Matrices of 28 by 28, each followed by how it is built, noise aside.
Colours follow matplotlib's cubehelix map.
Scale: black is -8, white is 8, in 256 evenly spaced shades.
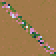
banded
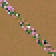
banded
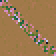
banded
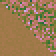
upper triangular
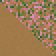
upper triangular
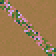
banded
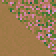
upper triangular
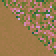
upper triangular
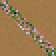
banded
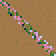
banded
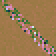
banded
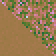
upper triangular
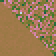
upper triangular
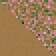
upper triangular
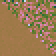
upper triangular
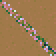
banded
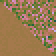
upper triangular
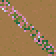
banded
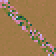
banded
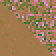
upper triangular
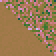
upper triangular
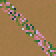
banded
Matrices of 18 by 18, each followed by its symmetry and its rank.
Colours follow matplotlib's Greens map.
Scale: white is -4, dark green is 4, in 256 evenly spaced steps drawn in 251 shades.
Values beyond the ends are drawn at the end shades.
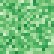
neither, full rank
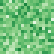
neither, full rank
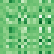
neither, rank two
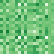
neither, rank two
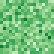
neither, full rank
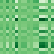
neither, rank one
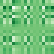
neither, rank one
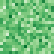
neither, full rank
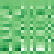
neither, rank two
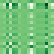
neither, rank one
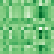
neither, rank two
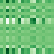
neither, rank one
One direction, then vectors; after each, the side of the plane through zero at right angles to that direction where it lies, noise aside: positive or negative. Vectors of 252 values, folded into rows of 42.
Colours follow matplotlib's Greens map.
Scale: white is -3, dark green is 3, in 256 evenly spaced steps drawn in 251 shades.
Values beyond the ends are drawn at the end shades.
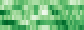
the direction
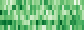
positive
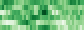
negative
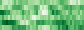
positive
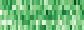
negative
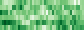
positive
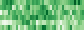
negative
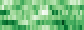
positive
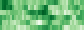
negative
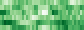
positive
